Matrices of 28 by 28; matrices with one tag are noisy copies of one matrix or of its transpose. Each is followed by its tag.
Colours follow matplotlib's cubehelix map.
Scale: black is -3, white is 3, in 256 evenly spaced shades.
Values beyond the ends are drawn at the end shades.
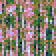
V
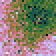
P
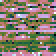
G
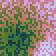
P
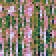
V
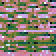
G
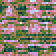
V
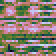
V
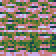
G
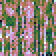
V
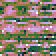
V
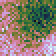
P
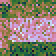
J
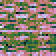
G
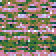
G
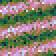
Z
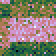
J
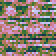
V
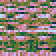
G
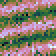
Z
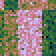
J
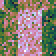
J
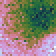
P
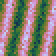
Z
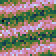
Z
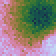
P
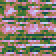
V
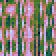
V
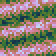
Z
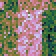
J
